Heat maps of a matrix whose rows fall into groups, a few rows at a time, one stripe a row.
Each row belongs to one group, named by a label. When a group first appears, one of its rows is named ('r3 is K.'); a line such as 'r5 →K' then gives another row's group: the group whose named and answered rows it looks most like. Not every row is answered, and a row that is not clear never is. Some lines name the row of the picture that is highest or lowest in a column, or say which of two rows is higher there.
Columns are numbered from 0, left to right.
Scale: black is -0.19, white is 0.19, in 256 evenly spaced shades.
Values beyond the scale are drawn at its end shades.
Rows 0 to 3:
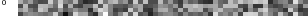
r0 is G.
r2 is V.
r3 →G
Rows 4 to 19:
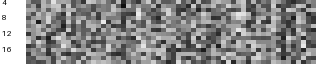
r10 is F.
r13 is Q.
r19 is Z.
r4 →Z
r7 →V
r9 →V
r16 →Q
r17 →F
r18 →G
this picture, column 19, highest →12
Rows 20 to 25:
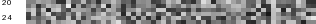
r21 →V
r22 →Q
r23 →V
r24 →Z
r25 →Q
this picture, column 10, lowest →25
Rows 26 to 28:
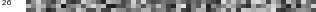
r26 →G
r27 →F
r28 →G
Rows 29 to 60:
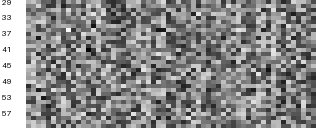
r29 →F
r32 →Z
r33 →F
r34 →F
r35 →Q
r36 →V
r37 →F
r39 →F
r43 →V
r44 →F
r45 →Q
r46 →Z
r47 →V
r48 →V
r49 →Q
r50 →G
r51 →Q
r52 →F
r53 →G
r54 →G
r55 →G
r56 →Z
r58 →Z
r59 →Q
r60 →F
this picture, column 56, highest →58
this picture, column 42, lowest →41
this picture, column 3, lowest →53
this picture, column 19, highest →50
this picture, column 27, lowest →36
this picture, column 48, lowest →46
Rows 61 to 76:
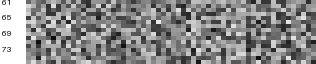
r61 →V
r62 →Q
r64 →G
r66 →Q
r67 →V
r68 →G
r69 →Z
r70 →F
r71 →V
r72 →V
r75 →Q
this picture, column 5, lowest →70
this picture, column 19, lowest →72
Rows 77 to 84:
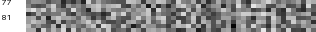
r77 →F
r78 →Z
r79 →Q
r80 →G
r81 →Q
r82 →F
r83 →Z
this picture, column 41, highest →80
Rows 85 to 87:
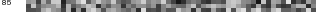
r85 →Q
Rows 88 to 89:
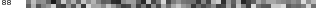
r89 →Z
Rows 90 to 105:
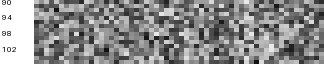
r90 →V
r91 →Z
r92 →Q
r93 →F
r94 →V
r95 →G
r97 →Z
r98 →Z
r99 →Z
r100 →F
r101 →G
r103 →G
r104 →Z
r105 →Z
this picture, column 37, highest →91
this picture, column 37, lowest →95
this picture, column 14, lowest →102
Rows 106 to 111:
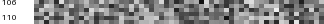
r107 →G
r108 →F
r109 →Q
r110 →G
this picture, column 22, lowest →106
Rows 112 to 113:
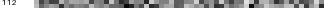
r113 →F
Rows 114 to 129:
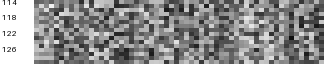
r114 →Z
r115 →F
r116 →G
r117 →Q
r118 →V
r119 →Z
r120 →V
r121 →Q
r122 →F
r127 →F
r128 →F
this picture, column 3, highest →115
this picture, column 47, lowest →122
